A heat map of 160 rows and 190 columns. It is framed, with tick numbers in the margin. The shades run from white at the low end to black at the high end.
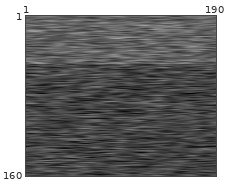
Average level on the scale: 70%. Grain: streaks across. Histogram: bell-shaped. Seam: horizontal, 30% of the way down, the bottom part higher.
